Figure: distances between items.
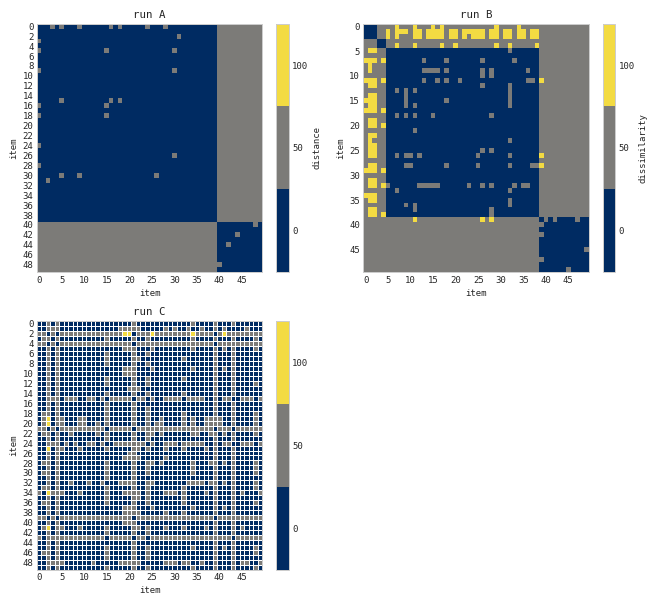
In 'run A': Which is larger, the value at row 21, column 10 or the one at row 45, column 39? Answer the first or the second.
the second
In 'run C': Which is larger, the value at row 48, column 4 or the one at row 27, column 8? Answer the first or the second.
the first
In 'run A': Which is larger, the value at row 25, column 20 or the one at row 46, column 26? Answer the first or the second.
the second
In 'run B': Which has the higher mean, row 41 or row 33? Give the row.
41
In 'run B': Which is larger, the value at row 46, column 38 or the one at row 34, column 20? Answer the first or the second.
the first
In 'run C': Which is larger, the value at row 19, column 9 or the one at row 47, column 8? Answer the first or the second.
the first
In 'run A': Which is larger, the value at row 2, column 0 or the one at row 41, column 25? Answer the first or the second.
the second
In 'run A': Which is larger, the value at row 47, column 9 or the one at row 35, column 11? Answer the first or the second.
the first
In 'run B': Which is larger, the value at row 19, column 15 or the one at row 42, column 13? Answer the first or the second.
the second
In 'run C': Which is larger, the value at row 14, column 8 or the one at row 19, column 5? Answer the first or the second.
the second
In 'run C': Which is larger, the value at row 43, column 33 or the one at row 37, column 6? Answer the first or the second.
the first
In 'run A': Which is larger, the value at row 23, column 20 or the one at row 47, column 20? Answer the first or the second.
the second
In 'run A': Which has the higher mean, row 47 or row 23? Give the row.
47
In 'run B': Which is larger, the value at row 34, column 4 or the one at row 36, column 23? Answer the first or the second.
the first
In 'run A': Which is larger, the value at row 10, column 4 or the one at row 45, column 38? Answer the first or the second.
the second
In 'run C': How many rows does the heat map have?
50
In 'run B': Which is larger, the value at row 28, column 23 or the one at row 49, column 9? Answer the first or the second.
the second
